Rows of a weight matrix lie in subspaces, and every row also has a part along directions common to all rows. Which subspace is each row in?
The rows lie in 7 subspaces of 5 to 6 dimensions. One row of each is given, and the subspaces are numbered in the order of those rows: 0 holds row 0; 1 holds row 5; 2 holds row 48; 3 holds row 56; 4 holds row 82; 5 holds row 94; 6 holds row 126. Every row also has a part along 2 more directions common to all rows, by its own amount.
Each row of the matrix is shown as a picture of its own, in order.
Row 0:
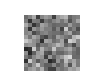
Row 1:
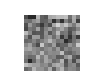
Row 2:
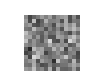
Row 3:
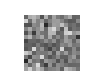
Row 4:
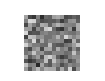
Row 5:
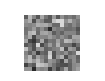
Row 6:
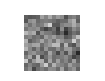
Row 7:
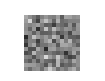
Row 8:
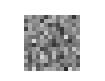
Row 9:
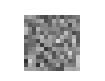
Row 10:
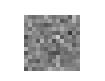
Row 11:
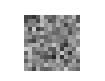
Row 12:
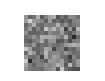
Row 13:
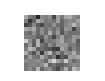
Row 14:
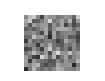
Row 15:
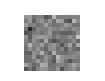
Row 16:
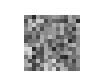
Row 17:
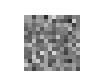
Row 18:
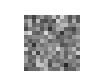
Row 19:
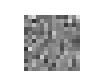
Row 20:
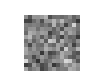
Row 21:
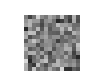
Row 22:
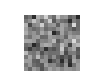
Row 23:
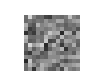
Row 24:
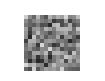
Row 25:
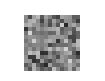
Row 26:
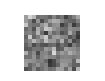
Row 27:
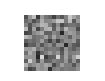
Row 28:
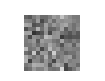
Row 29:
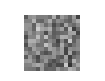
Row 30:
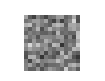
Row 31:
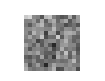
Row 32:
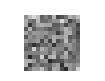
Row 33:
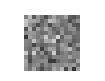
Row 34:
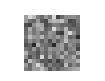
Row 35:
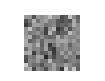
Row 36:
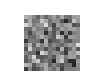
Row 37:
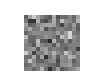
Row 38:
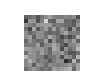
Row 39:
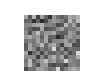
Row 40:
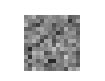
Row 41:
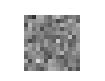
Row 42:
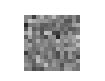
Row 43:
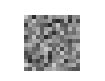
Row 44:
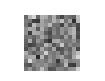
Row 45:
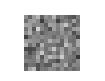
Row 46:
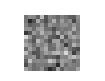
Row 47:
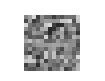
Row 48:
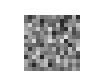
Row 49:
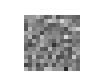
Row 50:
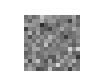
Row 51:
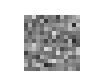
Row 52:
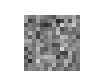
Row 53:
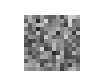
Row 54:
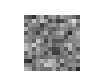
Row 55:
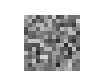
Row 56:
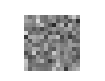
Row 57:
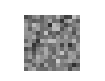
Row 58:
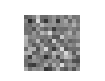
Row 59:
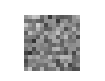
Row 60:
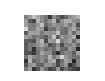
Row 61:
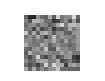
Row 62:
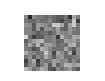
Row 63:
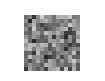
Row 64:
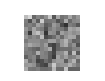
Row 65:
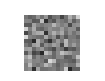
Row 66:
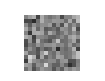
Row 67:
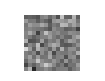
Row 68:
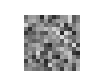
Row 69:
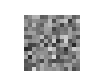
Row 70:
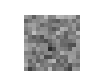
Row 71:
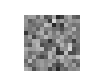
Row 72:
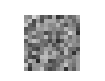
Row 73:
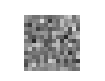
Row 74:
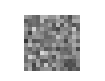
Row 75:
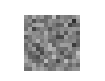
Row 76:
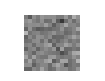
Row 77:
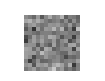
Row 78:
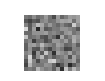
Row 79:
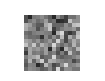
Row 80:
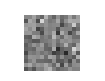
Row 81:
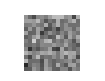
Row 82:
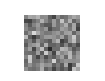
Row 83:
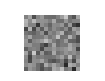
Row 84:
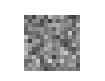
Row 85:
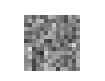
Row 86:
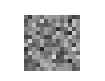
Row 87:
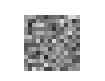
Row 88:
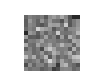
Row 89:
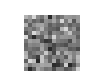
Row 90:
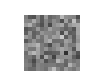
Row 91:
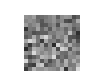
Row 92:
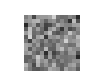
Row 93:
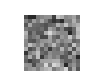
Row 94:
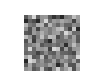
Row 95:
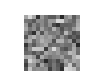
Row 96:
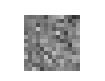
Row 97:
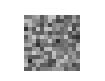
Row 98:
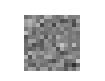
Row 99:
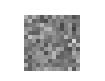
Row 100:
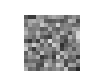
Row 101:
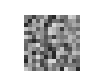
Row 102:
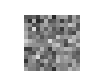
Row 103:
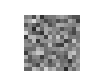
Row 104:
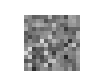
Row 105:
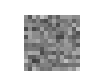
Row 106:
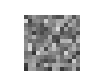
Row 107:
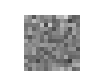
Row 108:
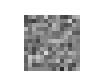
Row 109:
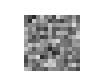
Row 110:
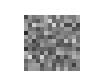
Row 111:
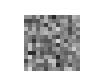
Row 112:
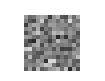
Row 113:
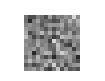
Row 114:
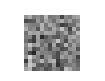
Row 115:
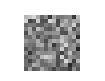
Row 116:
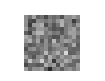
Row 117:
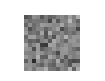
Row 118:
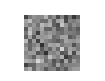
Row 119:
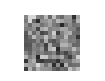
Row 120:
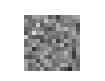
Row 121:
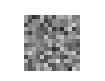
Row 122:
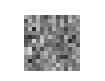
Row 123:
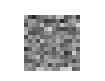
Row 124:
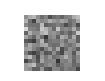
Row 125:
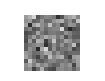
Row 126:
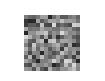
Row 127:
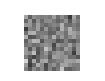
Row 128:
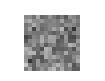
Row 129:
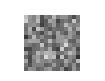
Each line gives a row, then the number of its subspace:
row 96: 3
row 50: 4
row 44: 6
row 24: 1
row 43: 1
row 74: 6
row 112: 0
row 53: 3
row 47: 1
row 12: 0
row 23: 6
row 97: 2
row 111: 5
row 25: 6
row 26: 2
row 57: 2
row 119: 3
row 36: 6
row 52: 5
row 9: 4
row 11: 5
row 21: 4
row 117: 4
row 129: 5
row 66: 6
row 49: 0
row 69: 3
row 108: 2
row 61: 3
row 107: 2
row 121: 5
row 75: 6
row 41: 0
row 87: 3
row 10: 3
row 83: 2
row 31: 1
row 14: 2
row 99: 4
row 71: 2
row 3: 1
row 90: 6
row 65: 0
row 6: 1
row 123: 4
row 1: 1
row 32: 3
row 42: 1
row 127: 4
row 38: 5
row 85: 0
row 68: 6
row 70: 4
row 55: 4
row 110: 2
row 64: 1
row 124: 5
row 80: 3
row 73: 2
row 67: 1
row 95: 4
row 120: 4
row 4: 4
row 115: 5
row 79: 1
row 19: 2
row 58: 3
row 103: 4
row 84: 3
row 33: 2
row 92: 1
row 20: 6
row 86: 3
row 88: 3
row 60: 5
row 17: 6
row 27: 5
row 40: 0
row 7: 3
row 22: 2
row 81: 5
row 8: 0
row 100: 5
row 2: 0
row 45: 5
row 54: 2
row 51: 2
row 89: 4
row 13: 5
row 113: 3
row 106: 4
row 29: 2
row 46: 3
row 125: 0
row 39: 6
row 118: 1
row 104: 0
